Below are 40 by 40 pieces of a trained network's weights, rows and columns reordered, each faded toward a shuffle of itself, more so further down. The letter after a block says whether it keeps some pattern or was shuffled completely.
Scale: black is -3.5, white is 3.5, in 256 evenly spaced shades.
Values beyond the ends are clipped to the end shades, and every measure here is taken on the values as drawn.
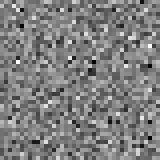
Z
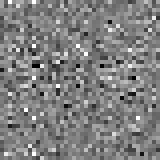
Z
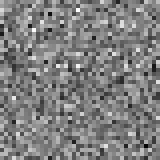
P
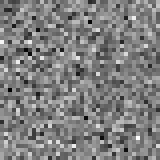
P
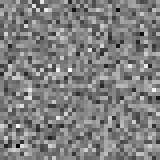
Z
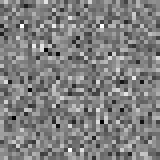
Z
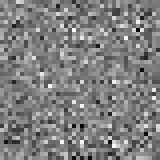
Z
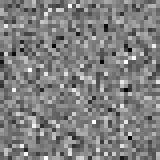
P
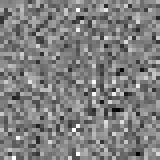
Z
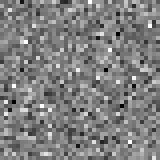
P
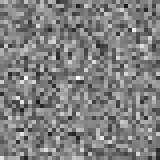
Z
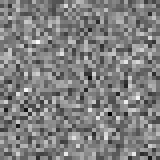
Z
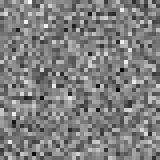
P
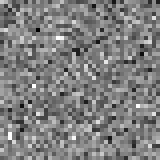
P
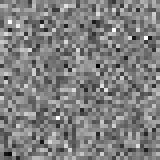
Z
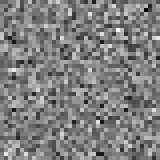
Z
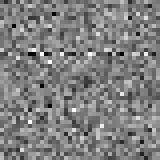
Z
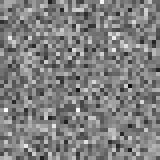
P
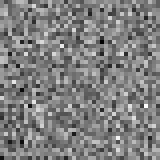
Z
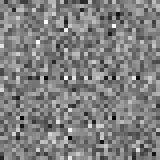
Z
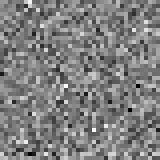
Z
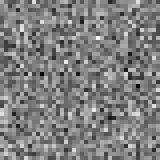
Z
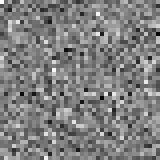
Z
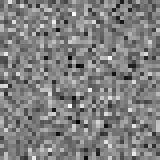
P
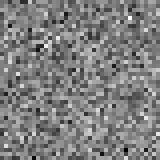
P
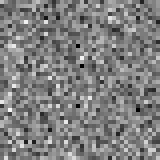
P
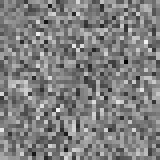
Z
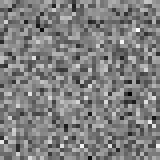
Z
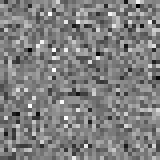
Z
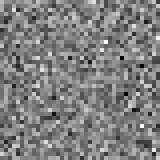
Z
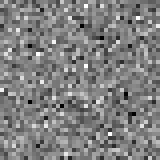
P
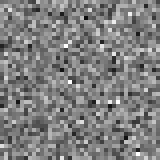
P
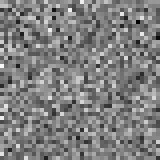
Z
